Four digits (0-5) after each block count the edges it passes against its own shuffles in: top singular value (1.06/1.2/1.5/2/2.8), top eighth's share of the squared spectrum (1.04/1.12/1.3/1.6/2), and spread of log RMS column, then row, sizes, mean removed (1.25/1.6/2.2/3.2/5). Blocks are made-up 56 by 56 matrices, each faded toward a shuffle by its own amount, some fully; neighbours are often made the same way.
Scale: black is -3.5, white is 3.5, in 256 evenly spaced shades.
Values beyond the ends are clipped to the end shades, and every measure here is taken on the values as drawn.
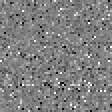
2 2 0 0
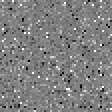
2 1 0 0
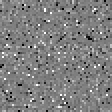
1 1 0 1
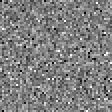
1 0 0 1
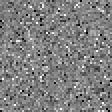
2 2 0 0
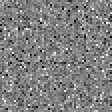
2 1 0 0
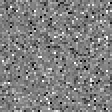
0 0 0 0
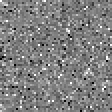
2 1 0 0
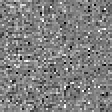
3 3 1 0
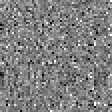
3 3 1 1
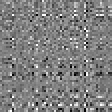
4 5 3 3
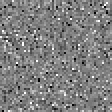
2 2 0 0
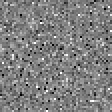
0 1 0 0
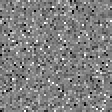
0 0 0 0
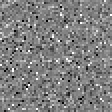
1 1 0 0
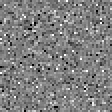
2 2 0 0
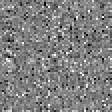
3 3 1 1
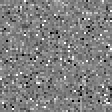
0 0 0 0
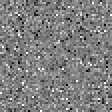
3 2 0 1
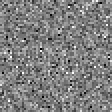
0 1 0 0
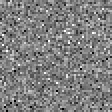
0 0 0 0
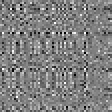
5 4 3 3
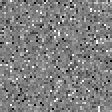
0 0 0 0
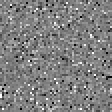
0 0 0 0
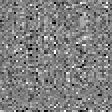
4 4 2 2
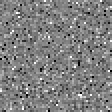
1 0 0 0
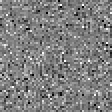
3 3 1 1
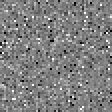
1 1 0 0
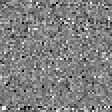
1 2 0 2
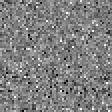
0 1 0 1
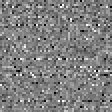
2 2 0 3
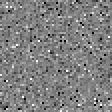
2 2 0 0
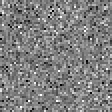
0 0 0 0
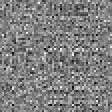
4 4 2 2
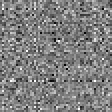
4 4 2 2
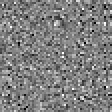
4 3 2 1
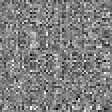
4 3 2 2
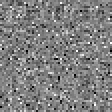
3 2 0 1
